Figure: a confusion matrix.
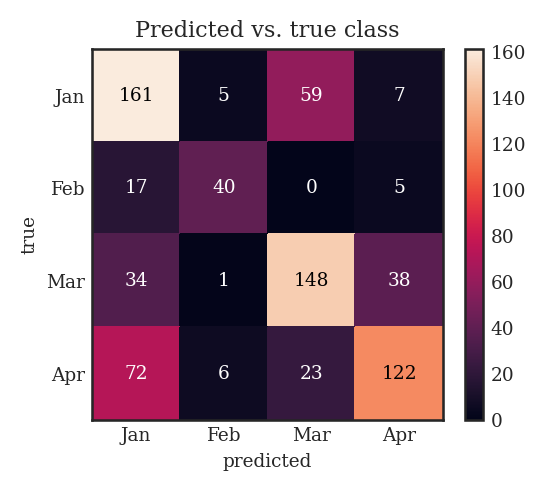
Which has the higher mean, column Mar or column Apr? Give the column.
Mar
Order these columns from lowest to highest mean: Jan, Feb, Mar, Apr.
Feb, Apr, Mar, Jan
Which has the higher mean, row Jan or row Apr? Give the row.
Jan
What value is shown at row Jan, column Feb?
5
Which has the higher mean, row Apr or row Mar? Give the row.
Apr
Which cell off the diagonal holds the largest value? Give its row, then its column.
Apr, Jan
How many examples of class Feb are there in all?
62
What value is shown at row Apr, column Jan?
72
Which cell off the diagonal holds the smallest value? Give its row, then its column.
Feb, Mar
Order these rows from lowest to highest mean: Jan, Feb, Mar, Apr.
Feb, Mar, Apr, Jan
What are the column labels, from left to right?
Jan, Feb, Mar, Apr
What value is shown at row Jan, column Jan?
161
